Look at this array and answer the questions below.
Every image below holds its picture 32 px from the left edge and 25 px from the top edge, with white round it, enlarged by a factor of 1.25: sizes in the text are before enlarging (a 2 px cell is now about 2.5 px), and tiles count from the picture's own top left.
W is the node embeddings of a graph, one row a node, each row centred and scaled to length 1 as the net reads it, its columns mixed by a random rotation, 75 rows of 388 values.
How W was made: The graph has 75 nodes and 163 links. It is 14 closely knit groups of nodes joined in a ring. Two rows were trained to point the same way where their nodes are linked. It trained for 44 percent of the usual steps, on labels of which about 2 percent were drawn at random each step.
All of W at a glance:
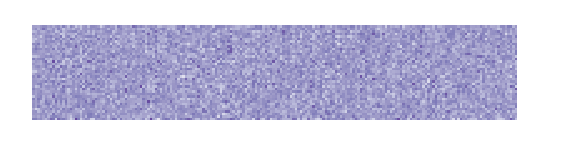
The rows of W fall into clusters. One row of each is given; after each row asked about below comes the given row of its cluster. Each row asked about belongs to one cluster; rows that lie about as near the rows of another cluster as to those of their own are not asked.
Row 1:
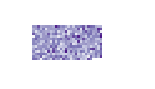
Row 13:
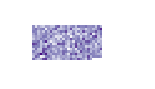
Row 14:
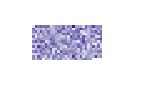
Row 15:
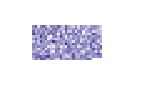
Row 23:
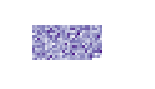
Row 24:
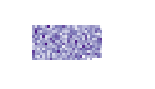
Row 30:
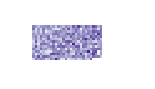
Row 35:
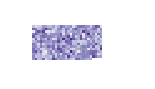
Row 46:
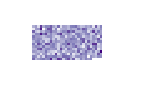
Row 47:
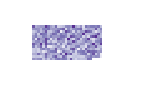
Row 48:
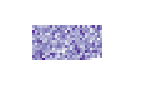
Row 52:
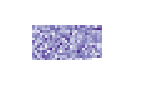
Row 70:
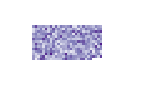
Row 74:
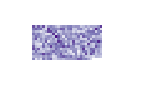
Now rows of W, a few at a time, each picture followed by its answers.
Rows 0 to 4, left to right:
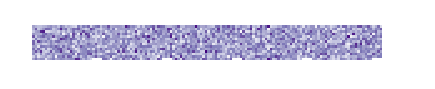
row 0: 35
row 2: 1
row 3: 46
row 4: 13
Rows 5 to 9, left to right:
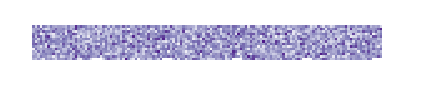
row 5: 52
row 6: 30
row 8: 15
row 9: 13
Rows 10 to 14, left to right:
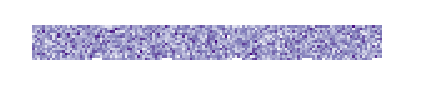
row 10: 23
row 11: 35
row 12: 24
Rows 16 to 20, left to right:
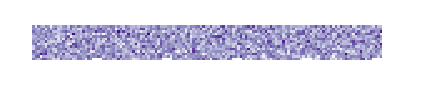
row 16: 13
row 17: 23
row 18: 1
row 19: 74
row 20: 70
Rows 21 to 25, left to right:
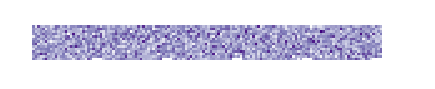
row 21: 13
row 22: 47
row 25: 35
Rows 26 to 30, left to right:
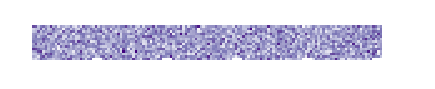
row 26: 70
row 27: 1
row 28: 46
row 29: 46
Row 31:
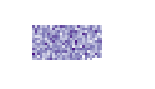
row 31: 24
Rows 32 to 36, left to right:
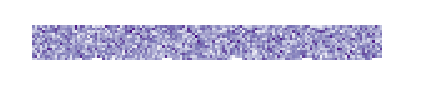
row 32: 52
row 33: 14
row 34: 74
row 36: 35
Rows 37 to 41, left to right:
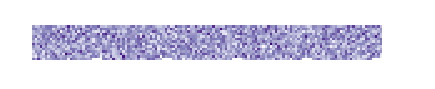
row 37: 47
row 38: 48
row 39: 14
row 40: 15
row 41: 47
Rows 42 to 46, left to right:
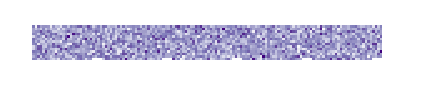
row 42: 13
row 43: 30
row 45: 48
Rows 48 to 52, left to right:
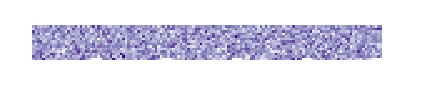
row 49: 48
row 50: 47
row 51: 70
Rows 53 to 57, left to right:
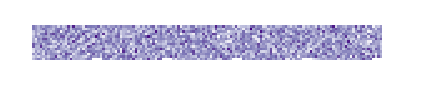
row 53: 47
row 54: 1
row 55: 52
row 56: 46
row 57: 52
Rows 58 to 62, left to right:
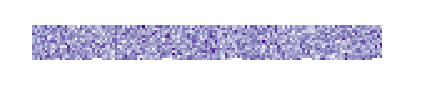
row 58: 15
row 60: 24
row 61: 15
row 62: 70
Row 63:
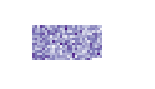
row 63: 15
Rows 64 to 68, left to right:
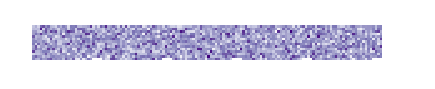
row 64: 46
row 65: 70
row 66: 35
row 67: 48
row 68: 13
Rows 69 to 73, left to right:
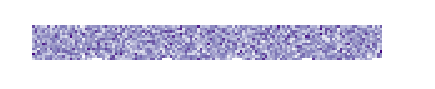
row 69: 24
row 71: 46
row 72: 47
